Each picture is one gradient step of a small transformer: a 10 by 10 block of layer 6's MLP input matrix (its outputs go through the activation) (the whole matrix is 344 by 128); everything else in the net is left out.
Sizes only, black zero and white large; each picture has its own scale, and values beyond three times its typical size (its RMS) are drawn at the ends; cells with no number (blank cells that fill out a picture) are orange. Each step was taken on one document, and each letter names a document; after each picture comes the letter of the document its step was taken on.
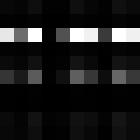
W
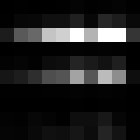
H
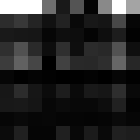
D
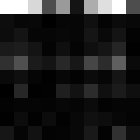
D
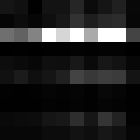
H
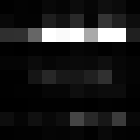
H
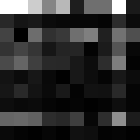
D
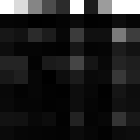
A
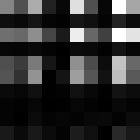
W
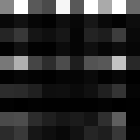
D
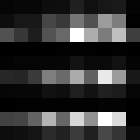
H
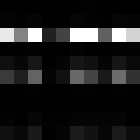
W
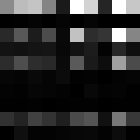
A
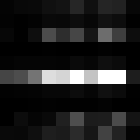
H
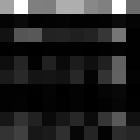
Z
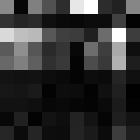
D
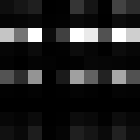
W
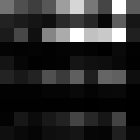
H
